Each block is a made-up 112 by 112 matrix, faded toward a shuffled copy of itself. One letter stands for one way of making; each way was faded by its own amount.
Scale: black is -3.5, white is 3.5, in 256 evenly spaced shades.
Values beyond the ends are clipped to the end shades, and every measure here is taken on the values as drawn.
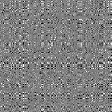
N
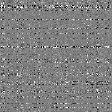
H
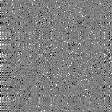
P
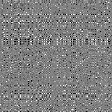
N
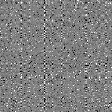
P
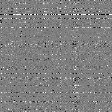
H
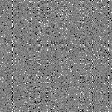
P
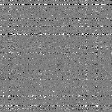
H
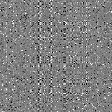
P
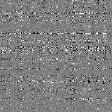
H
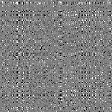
N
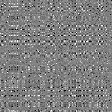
N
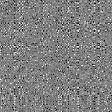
P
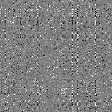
P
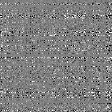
H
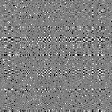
N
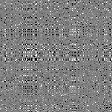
N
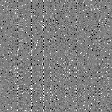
P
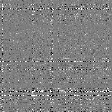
H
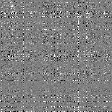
H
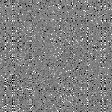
P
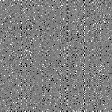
P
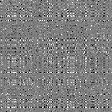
N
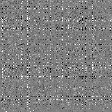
H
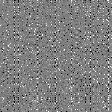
P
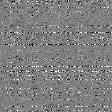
H
